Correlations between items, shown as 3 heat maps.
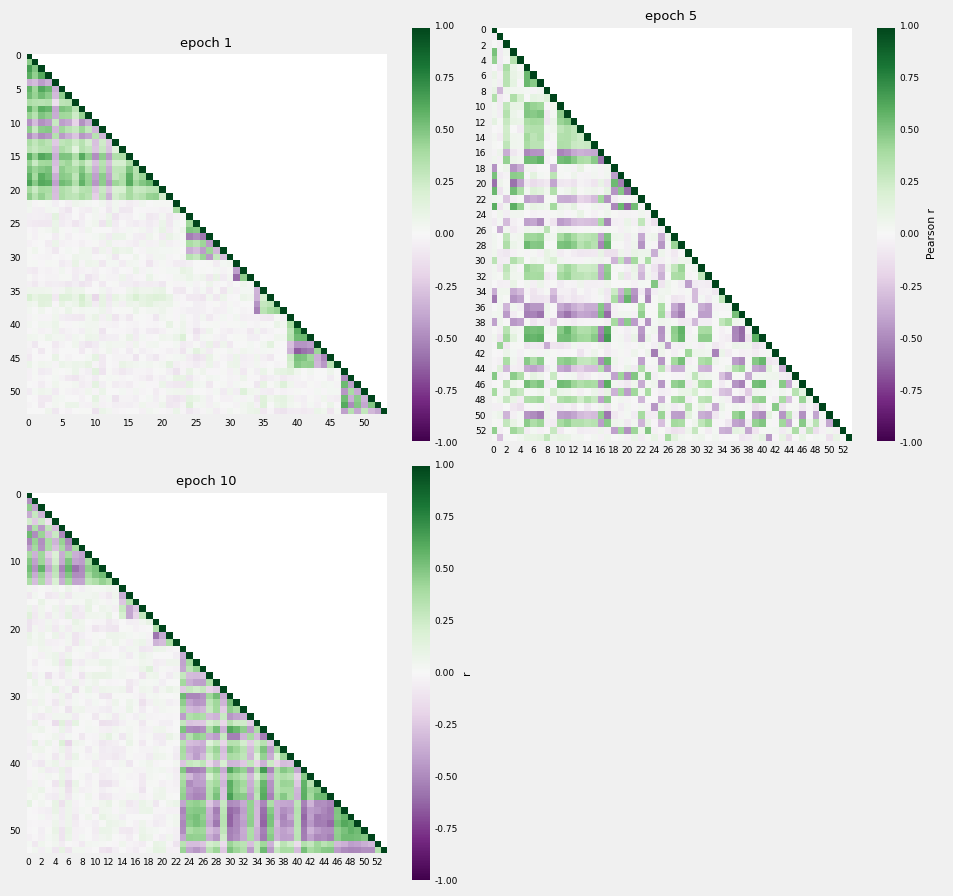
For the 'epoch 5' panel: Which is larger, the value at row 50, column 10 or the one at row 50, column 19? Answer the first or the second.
the second
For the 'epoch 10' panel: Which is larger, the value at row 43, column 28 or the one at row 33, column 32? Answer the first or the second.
the first
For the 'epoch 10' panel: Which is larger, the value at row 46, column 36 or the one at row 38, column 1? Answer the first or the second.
the first
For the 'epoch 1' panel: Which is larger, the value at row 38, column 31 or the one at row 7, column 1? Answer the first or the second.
the second
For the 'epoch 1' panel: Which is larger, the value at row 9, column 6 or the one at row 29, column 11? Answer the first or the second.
the first
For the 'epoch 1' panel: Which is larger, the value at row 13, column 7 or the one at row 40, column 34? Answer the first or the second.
the first
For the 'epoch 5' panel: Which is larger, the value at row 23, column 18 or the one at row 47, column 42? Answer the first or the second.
the second
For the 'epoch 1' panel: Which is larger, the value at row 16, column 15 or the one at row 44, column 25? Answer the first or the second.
the first
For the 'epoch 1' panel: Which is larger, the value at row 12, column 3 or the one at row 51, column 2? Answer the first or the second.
the second
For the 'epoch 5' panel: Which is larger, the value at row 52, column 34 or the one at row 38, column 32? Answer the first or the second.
the second
